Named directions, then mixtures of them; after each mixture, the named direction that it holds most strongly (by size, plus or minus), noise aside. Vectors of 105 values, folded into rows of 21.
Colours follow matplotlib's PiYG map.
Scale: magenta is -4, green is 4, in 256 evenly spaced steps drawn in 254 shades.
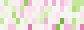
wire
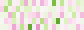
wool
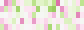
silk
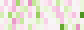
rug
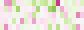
silk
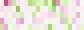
silk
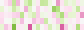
rug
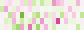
wool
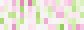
rug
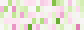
wool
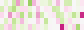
rug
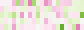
rug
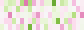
wool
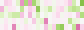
rug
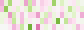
wool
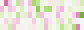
rug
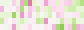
wire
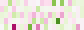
wool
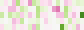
rug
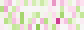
wool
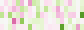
rug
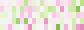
wire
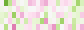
wire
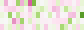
rug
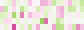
wool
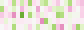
rug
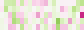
wool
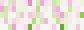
rug
